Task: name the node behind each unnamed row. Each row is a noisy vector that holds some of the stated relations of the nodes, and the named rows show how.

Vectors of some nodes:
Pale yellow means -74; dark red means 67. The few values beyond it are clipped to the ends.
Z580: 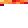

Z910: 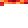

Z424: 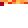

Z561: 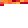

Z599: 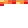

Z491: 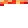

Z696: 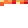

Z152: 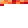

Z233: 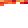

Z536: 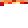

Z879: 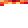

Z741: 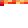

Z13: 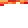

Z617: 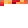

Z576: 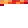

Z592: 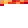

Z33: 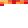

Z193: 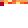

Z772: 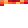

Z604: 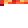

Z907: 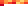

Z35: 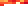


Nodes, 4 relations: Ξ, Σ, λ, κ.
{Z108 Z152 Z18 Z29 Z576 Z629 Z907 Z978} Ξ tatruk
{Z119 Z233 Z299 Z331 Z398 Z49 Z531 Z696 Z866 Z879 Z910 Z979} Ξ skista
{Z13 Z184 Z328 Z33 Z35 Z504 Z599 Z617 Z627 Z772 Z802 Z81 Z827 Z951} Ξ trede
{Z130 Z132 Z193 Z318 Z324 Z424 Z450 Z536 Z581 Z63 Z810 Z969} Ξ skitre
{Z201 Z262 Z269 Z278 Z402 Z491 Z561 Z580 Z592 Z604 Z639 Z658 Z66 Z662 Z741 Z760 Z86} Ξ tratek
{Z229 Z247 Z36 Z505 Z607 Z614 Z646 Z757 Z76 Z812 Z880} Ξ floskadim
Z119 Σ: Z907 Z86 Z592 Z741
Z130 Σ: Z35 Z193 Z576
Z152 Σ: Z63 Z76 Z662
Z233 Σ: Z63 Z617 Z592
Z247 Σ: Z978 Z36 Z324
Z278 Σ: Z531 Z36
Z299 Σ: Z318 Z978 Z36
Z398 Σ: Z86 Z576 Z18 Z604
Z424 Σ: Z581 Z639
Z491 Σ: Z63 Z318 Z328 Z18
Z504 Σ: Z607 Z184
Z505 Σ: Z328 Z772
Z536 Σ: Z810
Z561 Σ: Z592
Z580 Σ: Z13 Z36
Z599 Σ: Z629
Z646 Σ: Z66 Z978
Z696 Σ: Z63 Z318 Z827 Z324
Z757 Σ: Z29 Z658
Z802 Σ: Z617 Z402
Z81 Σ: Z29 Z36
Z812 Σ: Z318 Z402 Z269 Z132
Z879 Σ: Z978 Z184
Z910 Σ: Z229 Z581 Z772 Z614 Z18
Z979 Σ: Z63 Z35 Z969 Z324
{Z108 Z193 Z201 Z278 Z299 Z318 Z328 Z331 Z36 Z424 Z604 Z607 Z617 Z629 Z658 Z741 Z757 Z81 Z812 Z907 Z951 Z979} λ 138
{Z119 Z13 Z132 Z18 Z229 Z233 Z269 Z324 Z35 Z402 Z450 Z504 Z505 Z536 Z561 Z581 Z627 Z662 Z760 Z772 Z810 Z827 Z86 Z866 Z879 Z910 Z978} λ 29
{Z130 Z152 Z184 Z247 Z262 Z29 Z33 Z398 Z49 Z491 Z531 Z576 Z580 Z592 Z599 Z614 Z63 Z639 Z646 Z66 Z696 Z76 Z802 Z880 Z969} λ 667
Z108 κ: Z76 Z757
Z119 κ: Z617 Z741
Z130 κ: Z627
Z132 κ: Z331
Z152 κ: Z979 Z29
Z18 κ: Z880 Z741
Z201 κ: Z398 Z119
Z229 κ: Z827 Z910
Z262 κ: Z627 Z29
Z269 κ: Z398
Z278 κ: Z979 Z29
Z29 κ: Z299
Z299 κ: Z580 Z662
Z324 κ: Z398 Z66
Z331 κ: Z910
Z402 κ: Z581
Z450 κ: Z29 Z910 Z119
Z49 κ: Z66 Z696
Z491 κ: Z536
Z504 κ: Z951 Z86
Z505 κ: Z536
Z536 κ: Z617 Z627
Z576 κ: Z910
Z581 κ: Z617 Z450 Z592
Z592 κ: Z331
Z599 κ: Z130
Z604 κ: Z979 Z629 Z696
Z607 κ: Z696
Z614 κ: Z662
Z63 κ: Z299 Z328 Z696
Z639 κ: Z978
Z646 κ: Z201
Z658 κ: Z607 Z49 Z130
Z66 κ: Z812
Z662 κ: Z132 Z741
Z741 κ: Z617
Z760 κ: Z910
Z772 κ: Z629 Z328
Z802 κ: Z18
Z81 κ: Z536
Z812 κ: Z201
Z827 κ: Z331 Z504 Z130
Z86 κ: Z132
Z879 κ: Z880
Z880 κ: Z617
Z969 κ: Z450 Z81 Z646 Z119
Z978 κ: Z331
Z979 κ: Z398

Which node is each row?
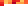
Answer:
Z328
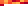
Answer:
Z86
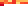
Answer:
Z812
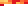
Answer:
Z184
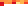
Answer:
Z331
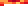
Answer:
Z627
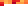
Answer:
Z951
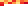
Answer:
Z130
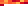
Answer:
Z18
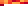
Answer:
Z229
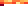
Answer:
Z36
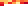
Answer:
Z969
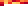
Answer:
Z581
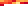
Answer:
Z505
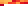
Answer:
Z76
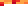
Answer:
Z81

